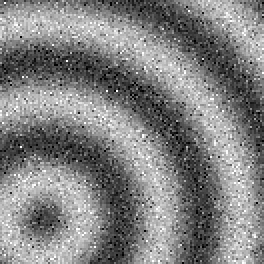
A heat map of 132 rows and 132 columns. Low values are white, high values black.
Overall the values sit about 50% of the way up the scale. Rings spread out from the bottom left. Neither half mirrors the other. The ninth with the lowest average is the bottom left. No seam splits the table. No row or column stands out. No overall slope runs across the table.
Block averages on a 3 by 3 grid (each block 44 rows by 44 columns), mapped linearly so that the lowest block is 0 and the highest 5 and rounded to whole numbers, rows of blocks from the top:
555 / 555 / 055
